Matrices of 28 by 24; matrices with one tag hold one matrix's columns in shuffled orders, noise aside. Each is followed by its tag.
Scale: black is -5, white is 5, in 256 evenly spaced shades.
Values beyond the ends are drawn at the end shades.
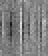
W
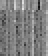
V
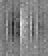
W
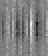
W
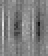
W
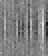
W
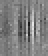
W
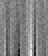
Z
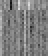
V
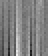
Z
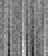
Z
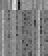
V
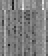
V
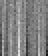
Z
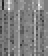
V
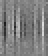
W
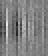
W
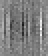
W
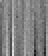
Z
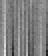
Z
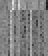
V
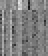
V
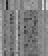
V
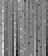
Z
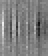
W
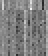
V
